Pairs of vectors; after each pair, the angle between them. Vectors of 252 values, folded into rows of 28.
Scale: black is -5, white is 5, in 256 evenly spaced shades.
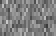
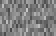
nearly parallel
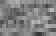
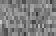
partly opposed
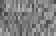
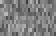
partly opposed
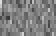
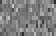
partly opposed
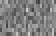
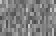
nearly parallel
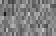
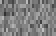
nearly parallel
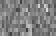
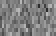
nearly opposite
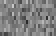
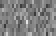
partly opposed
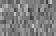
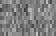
nearly opposite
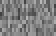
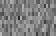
partly aligned
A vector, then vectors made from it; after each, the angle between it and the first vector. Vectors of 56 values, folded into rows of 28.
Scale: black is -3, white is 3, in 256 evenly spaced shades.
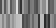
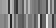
partly opposed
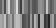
nearly parallel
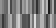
partly aligned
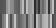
orthogonal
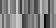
nearly parallel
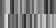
orthogonal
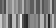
partly aligned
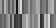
nearly opposite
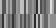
orthogonal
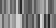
nearly parallel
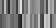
nearly opposite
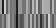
partly opposed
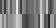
nearly parallel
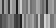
nearly opposite
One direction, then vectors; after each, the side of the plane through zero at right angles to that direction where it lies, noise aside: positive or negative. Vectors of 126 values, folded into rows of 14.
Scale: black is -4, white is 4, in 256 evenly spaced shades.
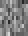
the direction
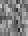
negative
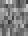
positive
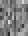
negative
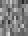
positive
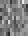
negative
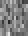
positive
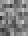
negative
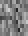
negative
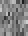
positive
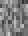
positive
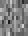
positive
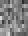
positive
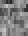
negative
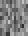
negative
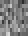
positive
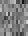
positive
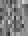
negative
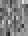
negative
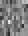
negative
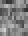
negative
